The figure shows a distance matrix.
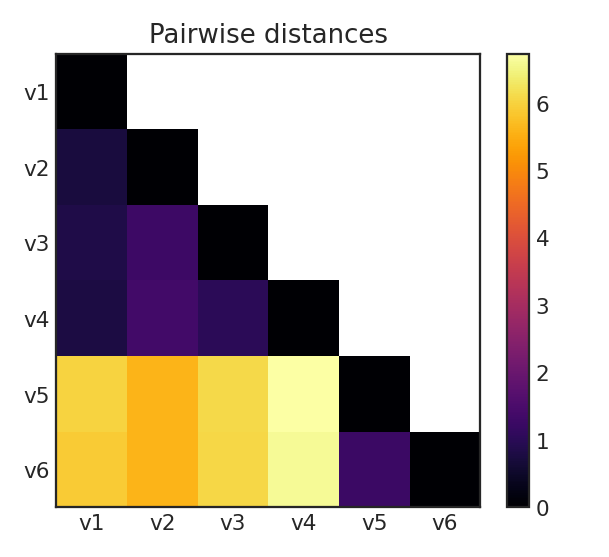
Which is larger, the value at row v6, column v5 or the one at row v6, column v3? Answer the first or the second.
the second
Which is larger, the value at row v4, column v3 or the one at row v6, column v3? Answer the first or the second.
the second
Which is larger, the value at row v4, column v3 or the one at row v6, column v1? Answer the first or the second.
the second
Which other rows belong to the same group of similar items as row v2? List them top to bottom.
v1, v3, v4
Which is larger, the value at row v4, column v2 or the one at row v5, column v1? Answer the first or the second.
the second
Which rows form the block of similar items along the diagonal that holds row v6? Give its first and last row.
v5 to v6
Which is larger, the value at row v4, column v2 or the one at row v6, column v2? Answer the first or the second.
the second
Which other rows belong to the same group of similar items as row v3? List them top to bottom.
v1, v2, v4
